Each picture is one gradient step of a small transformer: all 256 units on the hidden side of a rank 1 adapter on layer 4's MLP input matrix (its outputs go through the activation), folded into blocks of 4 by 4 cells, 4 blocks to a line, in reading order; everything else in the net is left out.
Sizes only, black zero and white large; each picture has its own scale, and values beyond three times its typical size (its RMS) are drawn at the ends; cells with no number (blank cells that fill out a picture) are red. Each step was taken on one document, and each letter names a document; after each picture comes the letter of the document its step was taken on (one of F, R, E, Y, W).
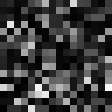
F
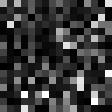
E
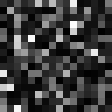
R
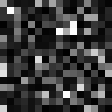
R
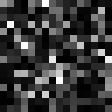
F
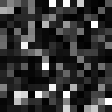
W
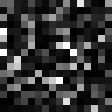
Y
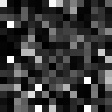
F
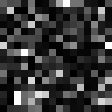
W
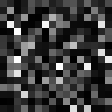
F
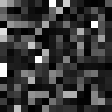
E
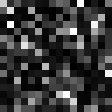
W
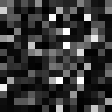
Y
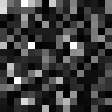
Y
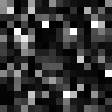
W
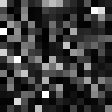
F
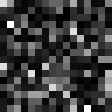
E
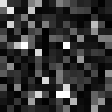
W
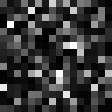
E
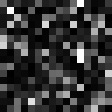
W
